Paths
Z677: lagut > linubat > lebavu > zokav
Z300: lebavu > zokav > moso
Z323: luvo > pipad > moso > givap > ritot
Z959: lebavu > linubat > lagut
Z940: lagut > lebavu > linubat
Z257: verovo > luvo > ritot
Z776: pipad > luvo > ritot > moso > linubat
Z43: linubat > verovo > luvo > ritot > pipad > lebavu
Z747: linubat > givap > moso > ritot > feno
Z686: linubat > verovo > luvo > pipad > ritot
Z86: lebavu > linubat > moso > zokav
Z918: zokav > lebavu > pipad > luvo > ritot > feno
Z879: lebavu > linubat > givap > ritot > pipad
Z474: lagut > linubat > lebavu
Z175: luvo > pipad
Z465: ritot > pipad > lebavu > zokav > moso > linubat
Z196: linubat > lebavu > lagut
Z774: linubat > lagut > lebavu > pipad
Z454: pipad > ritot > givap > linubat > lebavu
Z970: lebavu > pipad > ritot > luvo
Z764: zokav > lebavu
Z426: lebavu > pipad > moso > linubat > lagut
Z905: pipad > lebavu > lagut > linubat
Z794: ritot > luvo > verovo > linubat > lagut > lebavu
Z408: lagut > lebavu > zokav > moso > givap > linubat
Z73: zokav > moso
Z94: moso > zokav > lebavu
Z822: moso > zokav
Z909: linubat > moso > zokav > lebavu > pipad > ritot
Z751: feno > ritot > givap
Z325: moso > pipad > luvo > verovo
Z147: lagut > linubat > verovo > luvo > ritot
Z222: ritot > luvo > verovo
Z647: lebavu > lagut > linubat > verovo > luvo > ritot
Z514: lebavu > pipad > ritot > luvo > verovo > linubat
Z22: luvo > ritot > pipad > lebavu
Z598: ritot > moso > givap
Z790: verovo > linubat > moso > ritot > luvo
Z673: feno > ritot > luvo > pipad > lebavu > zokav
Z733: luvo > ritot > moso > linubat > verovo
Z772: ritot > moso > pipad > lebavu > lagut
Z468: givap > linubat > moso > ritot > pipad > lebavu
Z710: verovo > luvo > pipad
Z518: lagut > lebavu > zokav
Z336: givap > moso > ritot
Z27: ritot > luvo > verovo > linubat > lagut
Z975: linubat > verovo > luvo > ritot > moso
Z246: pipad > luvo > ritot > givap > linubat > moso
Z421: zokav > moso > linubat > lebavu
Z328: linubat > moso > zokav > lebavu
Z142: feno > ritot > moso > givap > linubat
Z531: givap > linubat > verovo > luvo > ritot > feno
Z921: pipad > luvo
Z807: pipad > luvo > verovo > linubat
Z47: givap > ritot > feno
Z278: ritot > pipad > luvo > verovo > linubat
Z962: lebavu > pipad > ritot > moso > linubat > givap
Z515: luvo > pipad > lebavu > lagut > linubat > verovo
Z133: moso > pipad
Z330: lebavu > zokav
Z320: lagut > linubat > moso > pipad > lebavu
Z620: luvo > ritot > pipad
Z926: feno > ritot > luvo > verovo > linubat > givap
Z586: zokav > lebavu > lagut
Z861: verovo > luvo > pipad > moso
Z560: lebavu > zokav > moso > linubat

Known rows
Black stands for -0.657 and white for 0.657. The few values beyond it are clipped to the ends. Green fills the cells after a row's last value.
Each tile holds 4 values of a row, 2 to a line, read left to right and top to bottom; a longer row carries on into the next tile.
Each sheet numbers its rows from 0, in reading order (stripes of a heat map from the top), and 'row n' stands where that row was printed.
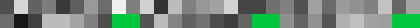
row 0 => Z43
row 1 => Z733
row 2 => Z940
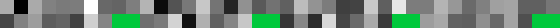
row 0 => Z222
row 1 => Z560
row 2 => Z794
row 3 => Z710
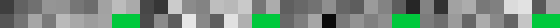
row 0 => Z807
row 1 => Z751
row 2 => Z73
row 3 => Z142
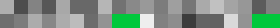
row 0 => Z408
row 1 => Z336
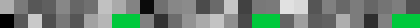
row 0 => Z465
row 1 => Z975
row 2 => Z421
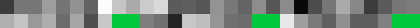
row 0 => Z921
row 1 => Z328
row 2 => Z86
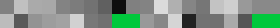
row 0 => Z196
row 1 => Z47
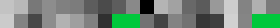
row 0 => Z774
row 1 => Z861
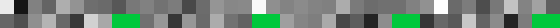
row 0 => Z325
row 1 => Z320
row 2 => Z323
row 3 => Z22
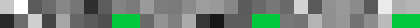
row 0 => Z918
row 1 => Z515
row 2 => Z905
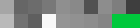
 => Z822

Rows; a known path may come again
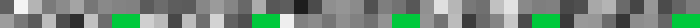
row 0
Z257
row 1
Z677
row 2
Z330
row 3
Z47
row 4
Z27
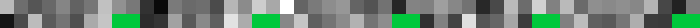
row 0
Z465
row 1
Z278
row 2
Z133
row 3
Z794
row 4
Z175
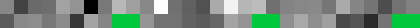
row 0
Z962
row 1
Z468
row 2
Z323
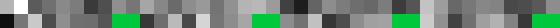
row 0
Z918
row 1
Z776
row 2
Z300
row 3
Z774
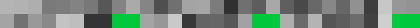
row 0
Z747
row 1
Z426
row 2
Z970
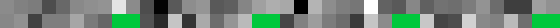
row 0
Z320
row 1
Z514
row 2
Z222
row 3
Z686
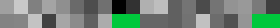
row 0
Z586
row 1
Z764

